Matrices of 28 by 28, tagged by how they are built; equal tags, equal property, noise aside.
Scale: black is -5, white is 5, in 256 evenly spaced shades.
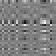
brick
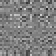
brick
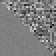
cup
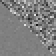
cup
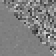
cup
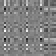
brick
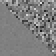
cup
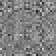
brick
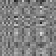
brick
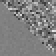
cup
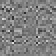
brick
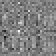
brick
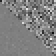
cup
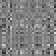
brick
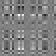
brick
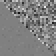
cup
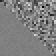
cup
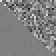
cup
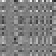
brick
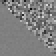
cup
